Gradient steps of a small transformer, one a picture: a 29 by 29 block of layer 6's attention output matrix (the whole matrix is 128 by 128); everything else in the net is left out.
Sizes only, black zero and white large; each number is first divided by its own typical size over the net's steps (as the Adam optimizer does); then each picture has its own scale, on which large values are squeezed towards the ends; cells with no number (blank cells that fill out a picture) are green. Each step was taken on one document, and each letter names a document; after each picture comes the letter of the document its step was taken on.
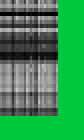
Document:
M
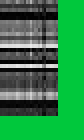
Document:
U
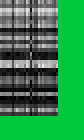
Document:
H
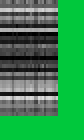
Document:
M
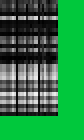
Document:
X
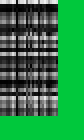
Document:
X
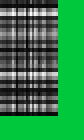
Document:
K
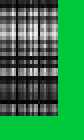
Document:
K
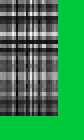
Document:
K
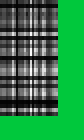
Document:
K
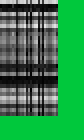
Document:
X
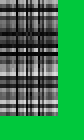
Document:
X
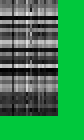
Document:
H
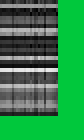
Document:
M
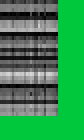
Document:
M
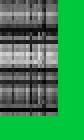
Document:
H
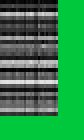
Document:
U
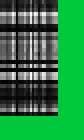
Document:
K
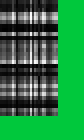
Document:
K
